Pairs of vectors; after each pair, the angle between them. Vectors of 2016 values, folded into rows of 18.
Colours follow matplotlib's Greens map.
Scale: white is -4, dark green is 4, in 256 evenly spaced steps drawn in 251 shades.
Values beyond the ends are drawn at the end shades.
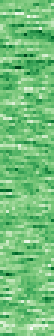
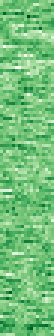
nearly opposite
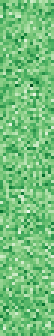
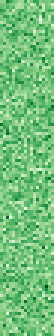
orthogonal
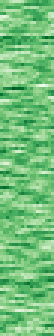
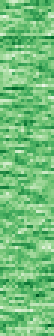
nearly parallel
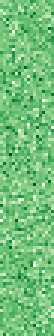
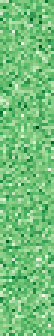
partly aligned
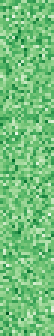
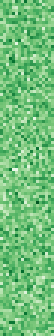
orthogonal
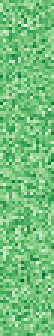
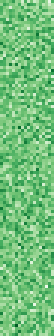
orthogonal
